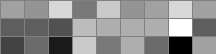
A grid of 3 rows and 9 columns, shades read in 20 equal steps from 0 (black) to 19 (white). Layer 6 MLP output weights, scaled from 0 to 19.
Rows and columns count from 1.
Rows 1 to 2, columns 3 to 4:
16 9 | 6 14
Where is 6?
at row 2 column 3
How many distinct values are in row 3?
8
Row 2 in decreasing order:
19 14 13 13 13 7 7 7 6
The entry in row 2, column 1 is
7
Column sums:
24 26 24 38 37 37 33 35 31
